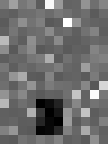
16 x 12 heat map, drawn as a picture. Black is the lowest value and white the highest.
An odd patch, lower than its surroundings, sits in the bottom middle. The ninth with the lowest average is the bottom middle. The halves do not mirror each other. A few values lie far out on both sides of the bulk. No single row or column stands out from its neighbours.
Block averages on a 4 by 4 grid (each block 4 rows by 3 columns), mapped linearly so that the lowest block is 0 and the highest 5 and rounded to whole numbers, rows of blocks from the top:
4 5 5 4 / 4 4 3 4 / 5 2 3 5 / 3 0 2 4
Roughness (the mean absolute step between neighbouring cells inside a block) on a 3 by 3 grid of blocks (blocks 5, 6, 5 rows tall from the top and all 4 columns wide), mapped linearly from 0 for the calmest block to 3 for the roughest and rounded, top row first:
1 3 0 / 1 0 3 / 1 3 2
